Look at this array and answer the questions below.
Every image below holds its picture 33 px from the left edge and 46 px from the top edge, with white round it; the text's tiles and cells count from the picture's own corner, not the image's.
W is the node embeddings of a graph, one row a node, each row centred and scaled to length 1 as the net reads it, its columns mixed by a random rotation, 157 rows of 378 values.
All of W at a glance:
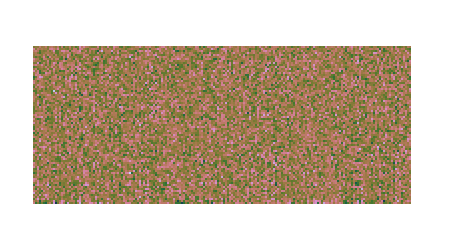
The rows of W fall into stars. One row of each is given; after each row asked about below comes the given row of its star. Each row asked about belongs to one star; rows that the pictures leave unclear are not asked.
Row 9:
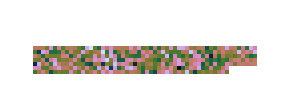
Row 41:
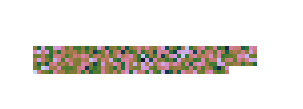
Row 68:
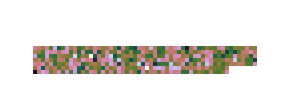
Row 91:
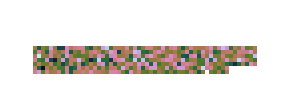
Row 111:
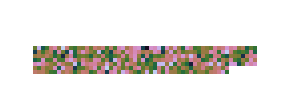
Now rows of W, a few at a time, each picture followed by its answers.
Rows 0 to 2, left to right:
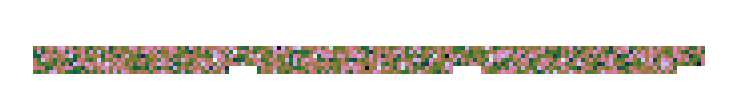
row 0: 111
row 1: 91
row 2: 111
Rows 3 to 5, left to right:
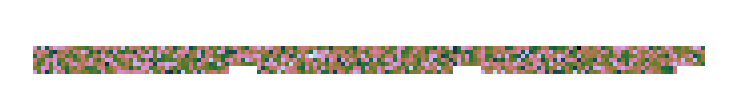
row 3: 41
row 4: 68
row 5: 68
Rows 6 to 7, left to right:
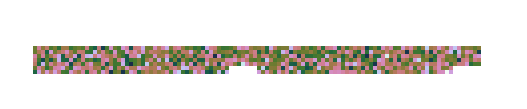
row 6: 68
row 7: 111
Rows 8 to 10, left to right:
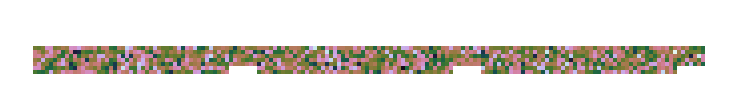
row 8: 91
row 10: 111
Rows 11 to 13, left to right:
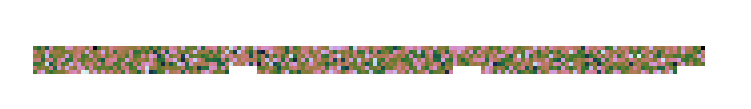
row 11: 9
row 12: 9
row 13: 111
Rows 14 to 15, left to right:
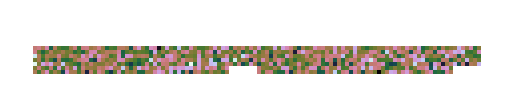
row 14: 68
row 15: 9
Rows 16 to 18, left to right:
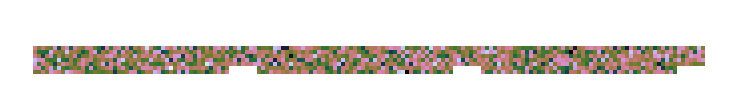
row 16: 68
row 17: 68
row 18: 41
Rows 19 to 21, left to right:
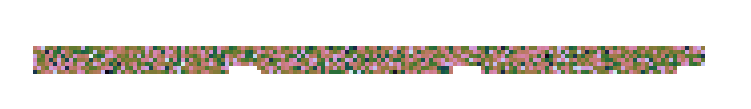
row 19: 68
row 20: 41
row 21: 9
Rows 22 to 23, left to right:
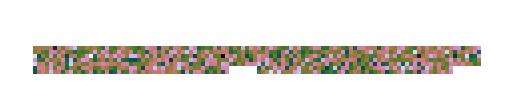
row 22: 68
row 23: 68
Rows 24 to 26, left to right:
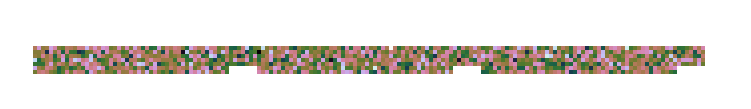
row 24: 91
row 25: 111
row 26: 91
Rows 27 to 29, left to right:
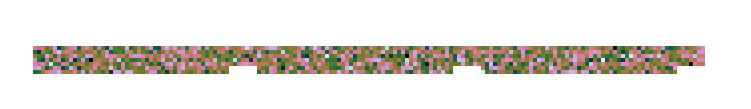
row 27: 68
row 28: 91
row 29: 41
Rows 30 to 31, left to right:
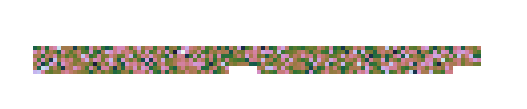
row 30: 41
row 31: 41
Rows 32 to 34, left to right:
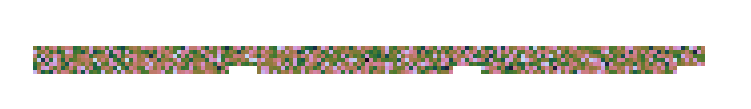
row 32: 41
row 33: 41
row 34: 91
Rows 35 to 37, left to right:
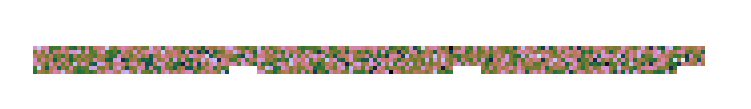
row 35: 111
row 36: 41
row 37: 68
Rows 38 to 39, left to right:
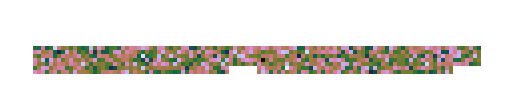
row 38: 41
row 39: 111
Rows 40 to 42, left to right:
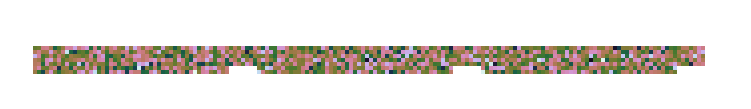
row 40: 91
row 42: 41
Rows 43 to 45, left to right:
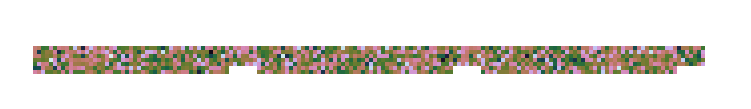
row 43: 9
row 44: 68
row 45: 68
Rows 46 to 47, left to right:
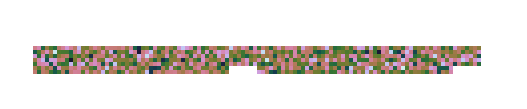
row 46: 9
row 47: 41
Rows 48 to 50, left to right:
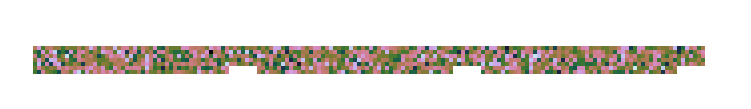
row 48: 9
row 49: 91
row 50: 68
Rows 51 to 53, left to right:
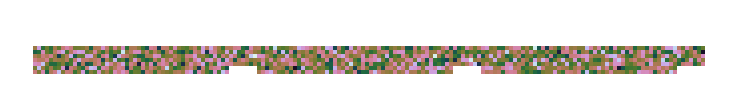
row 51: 111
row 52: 91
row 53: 111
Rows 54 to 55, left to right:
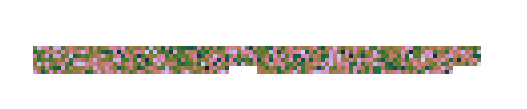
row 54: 111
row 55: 9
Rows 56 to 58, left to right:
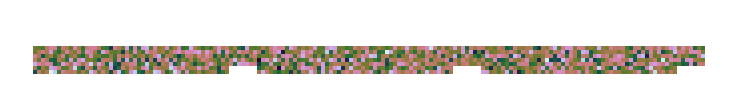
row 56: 68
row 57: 9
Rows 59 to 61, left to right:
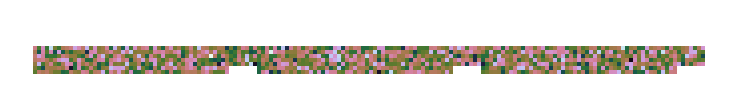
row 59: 91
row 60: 9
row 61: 9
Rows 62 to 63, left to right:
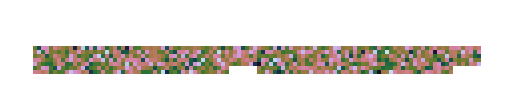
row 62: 41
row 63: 9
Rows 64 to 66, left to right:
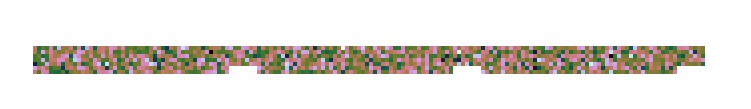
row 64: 9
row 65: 111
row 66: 41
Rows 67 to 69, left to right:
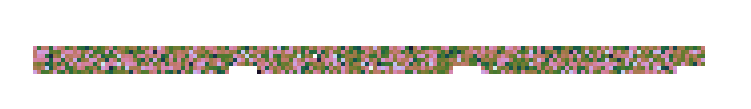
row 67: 41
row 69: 41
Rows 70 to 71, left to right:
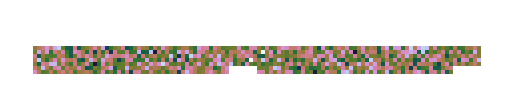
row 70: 41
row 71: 41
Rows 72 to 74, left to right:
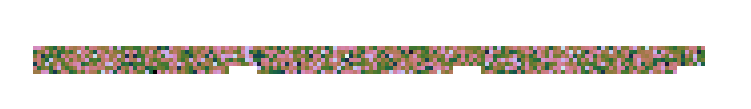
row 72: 9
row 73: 9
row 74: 9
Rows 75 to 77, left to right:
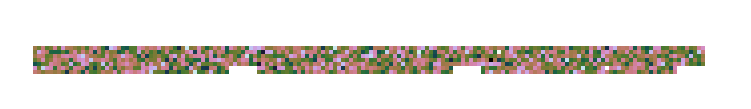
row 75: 41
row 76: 9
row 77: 68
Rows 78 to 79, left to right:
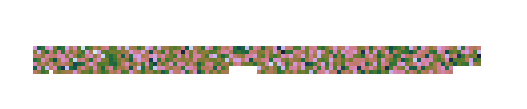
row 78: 91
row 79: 9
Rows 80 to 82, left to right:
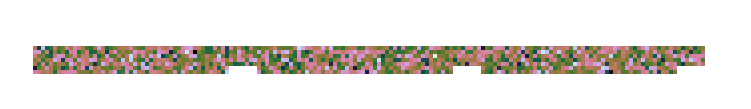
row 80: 41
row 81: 91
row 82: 91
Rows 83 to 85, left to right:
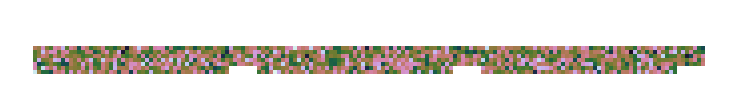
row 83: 41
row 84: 91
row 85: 111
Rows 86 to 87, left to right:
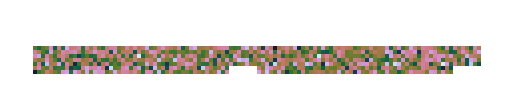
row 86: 91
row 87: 41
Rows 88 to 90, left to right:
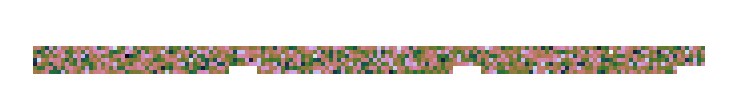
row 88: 9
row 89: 68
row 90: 9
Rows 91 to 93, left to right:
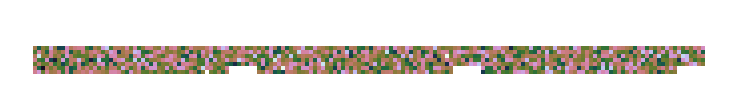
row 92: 9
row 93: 91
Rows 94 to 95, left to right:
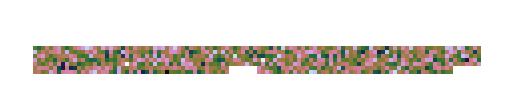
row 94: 91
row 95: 9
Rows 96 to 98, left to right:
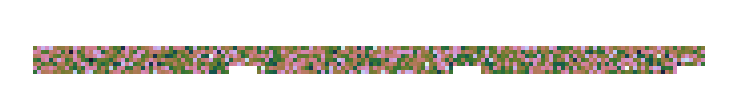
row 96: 91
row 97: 111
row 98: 91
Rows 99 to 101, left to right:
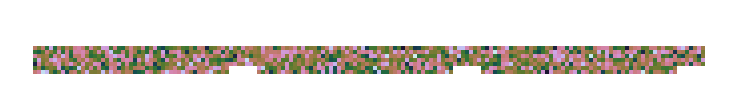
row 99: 9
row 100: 111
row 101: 41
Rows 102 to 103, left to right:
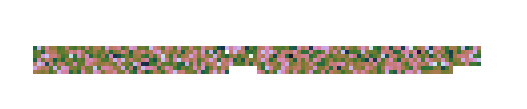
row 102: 111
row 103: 41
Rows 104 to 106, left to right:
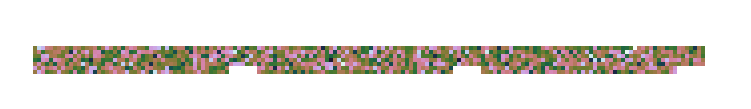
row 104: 111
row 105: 111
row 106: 41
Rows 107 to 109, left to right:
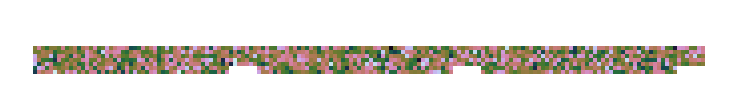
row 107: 68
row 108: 41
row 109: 41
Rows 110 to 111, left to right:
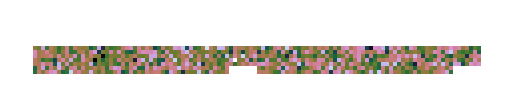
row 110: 68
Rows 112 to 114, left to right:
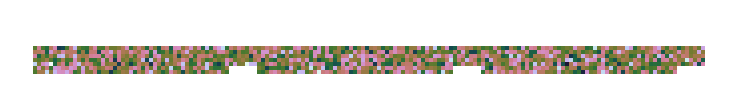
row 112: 68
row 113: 91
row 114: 91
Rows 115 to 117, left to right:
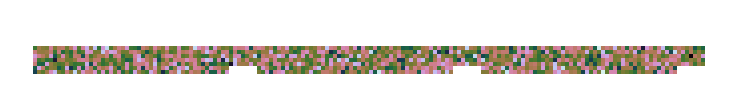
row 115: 91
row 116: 111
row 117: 111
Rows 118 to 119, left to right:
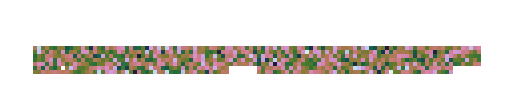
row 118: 111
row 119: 9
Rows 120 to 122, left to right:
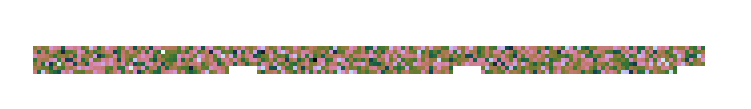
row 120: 9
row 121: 111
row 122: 111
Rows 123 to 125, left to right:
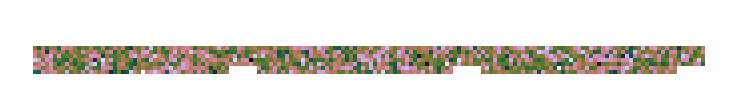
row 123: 68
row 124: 91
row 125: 91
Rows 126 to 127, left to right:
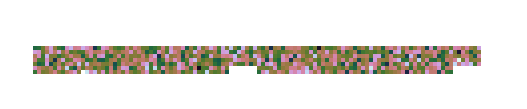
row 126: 91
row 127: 68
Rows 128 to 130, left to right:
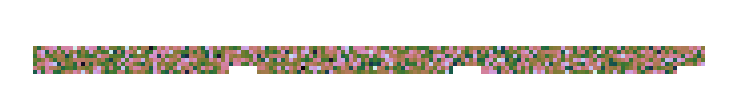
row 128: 91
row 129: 111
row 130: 9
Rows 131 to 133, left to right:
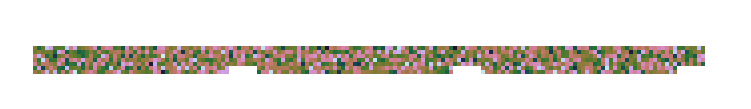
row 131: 91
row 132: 68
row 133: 111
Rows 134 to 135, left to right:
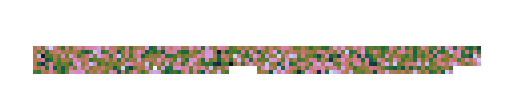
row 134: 91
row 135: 111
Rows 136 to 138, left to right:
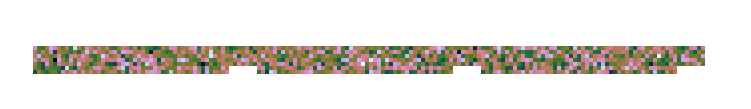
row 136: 91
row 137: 91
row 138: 91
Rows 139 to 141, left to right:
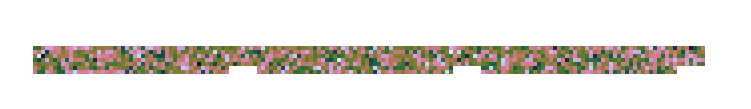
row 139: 91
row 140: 111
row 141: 41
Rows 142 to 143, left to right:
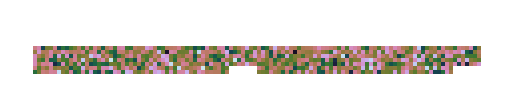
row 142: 68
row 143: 91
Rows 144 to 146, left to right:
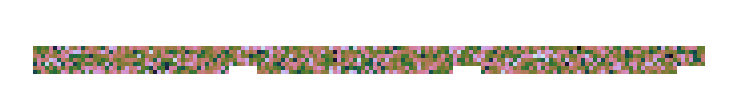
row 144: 9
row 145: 111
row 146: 68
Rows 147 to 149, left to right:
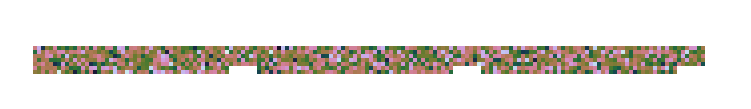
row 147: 111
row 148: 9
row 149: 91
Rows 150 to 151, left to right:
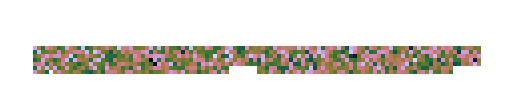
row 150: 111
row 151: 91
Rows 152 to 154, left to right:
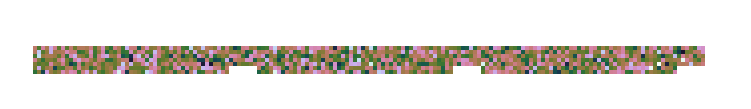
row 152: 91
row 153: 91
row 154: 68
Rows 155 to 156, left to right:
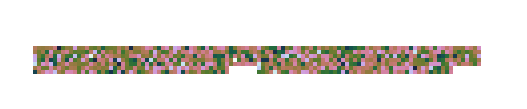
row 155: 68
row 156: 68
